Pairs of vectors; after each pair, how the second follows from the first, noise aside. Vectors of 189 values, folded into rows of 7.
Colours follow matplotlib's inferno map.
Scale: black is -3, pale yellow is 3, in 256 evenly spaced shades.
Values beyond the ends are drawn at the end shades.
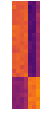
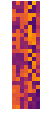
sign-scrambled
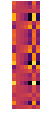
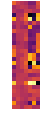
sign-scrambled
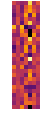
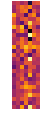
sign-scrambled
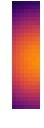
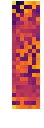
sign-scrambled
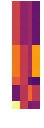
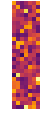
shuffled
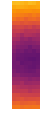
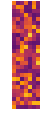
shuffled
